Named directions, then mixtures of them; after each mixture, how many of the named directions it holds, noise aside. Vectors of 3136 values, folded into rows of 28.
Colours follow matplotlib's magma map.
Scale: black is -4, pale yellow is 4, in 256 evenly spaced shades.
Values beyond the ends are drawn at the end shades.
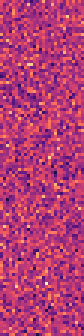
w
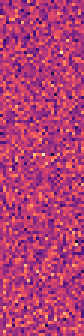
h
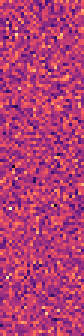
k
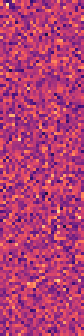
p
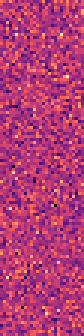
one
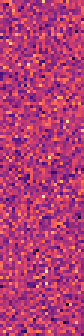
three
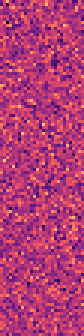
two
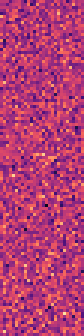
two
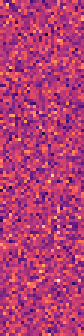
one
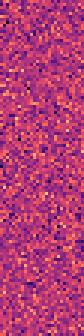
two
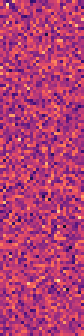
one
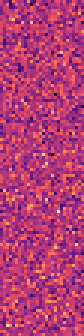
two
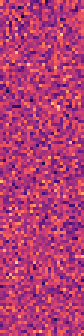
three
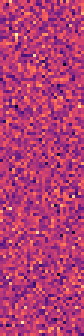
three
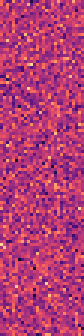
two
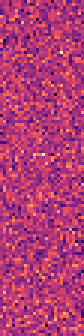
one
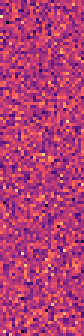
three
